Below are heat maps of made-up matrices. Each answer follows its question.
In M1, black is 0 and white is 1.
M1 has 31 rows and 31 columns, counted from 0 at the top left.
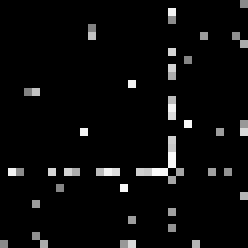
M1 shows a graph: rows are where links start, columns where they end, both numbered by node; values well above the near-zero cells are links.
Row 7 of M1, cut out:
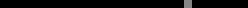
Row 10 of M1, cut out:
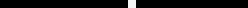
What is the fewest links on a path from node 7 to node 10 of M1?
5
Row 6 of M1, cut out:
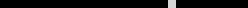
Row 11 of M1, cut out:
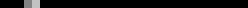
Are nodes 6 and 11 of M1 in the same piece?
no
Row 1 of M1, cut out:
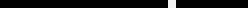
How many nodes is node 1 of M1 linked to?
1
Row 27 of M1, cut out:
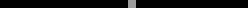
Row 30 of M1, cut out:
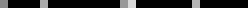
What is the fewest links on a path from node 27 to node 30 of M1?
2
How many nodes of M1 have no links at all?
0
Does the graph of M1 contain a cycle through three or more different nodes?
no
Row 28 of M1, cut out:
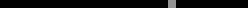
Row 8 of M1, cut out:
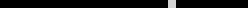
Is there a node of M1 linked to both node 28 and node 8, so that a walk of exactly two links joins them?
yes
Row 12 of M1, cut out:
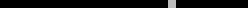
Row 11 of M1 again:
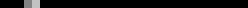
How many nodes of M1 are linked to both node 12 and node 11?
0
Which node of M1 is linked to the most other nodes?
node 21
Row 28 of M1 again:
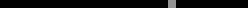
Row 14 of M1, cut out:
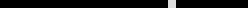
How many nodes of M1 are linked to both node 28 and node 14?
1
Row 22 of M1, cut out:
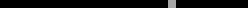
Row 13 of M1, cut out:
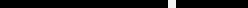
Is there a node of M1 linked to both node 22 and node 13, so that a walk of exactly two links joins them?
yes
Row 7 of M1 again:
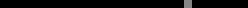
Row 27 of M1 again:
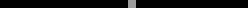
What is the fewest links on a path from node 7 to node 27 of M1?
5
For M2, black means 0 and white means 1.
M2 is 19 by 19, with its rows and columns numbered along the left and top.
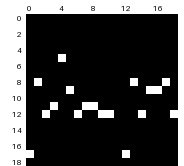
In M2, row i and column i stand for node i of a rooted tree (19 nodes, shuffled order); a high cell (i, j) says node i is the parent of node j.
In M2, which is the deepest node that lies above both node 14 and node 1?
8
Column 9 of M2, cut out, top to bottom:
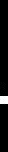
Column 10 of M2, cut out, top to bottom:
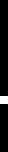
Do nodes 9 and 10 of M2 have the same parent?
yes
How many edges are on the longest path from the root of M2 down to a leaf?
6
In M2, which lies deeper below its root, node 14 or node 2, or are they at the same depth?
the same depth
